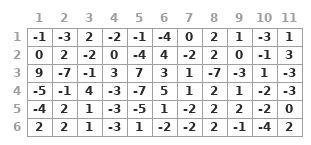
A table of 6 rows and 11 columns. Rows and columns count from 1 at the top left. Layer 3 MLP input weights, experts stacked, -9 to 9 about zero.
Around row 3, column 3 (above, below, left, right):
-2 4 -7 3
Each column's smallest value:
-5 -7 -2 -3 -7 -4 -2 -7 -3 -4 -3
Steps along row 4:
up up down down up down up down down down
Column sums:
1 -5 5 -8 -9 7 -4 3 0 -11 0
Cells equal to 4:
2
